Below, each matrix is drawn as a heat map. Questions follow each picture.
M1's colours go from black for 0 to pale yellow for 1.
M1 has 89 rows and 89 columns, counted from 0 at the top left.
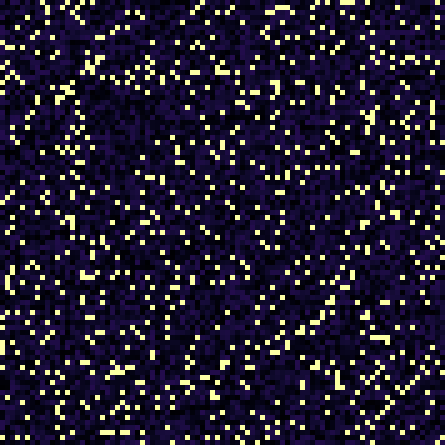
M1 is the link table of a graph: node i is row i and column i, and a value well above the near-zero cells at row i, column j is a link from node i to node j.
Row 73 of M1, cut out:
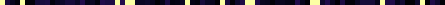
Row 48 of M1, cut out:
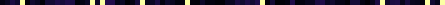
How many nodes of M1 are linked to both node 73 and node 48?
3
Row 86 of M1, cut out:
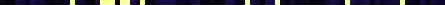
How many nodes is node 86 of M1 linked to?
11
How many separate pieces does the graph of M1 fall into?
1
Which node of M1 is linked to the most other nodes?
node 55
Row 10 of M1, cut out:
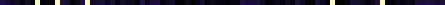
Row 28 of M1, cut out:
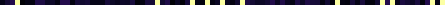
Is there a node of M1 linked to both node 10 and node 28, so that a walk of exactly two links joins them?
yes
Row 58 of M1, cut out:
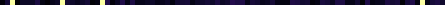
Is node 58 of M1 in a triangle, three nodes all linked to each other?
no
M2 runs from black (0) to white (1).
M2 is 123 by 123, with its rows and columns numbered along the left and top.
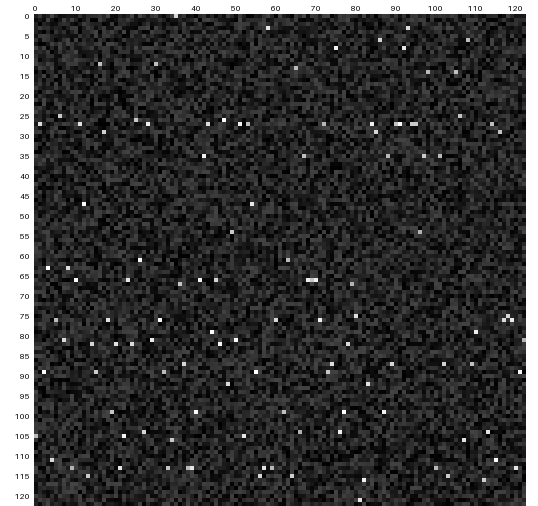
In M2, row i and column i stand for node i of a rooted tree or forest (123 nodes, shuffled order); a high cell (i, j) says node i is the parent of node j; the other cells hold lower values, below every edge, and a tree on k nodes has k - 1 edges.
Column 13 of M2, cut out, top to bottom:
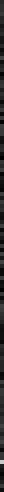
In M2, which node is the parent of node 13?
115
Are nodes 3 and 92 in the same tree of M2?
yes
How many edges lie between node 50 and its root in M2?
5
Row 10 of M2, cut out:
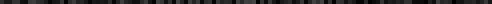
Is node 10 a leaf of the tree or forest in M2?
yes
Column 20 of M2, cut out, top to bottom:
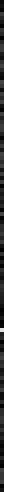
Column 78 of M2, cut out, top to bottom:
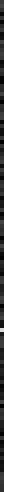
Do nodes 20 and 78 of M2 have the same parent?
yes
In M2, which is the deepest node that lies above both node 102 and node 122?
87
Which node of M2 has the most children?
27
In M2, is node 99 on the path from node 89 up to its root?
yes
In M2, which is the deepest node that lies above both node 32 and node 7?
89
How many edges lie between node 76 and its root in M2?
1
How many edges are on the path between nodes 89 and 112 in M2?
5
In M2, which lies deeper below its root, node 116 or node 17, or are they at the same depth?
the same depth
